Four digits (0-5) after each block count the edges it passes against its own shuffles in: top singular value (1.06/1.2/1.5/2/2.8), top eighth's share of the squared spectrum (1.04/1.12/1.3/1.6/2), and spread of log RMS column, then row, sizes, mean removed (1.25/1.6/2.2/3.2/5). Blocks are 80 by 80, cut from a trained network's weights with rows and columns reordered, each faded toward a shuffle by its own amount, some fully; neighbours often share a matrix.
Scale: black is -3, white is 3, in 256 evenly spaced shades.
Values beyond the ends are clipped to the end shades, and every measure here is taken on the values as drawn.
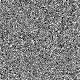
0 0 0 0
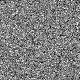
0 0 0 0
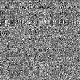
3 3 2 2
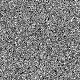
0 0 0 0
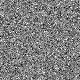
1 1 0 0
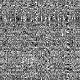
4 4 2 2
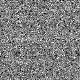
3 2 0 0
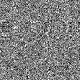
3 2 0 1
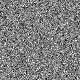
0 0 0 0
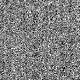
2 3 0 1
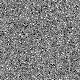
0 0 0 0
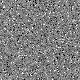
1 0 0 0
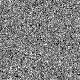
2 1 0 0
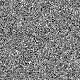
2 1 0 0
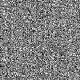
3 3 0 1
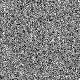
1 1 0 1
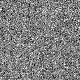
1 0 0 0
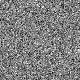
2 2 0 0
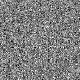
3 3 0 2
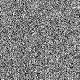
2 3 0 1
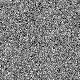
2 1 0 0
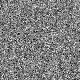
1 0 0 0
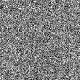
3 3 1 1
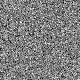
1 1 0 0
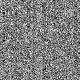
2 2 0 1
